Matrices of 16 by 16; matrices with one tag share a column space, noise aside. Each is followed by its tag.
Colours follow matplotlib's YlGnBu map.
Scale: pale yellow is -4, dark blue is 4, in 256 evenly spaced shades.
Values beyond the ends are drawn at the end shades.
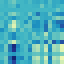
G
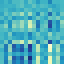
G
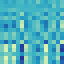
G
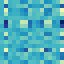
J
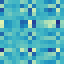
J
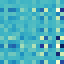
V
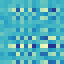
V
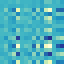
V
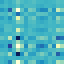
V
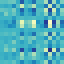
J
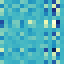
J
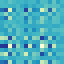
V
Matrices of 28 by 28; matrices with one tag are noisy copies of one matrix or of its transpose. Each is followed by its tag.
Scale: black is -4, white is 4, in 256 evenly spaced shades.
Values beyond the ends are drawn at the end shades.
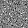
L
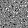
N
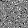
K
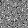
K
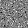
L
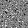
N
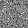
L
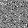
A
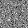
K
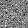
N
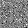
A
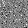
A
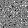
N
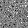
N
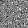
K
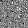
K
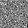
A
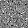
L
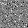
A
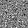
N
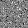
K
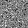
N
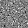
L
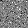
K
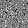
N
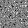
N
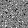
N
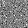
A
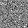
A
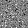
N
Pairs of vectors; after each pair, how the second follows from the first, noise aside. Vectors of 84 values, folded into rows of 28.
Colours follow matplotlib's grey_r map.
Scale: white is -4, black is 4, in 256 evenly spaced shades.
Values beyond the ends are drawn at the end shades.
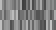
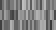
negated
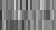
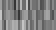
negated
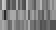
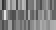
negated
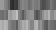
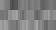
shrunk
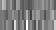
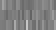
shrunk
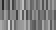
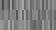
shrunk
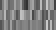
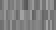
shrunk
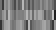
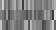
negated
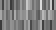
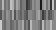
negated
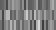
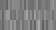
shrunk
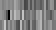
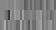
shrunk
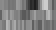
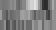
negated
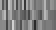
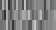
negated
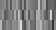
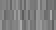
shrunk
